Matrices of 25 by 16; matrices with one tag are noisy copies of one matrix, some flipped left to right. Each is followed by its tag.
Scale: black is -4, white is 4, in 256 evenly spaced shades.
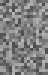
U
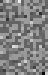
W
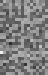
W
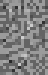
W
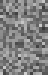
W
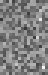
U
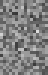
W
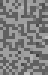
W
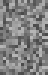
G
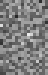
W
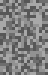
U
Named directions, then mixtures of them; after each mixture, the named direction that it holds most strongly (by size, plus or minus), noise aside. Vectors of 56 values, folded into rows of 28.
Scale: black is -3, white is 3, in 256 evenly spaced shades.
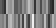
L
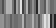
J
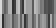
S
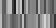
J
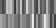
J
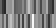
L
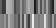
L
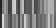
S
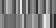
J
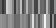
J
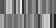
J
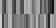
S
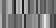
J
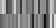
J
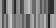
L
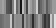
J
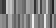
L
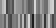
L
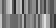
J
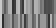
S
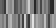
L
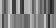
S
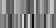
L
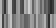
S
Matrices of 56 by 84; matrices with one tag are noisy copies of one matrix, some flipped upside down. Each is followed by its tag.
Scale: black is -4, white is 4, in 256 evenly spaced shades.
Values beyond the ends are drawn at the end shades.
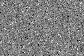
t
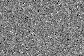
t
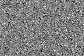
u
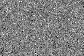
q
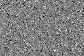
u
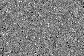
q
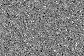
u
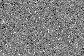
q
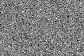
t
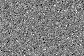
u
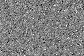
u
